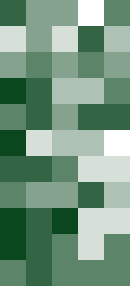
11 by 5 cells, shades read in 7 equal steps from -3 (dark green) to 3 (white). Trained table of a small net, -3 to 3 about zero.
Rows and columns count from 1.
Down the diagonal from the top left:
-2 0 0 1 -2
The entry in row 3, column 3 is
0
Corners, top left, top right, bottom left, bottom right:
-2 -1 -1 -1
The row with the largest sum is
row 6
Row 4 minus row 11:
-2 0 2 2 0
